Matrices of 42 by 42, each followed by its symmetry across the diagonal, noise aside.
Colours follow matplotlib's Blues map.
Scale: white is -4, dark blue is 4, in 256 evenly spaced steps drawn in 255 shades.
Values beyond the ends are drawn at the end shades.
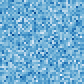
symmetric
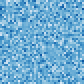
antisymmetric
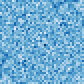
symmetric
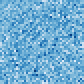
symmetric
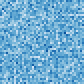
symmetric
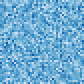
antisymmetric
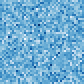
antisymmetric
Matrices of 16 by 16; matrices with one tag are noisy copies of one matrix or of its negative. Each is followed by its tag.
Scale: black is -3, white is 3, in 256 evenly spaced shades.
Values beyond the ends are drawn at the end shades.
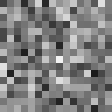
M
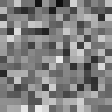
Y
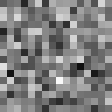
M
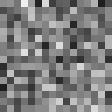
M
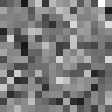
M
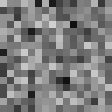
M
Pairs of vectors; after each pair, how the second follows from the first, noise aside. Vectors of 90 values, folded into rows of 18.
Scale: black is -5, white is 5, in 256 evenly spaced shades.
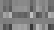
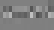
partly zeroed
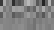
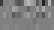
partly zeroed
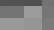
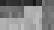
scaled up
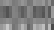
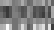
scaled up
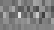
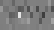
partly zeroed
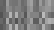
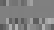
partly zeroed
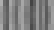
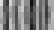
scaled up
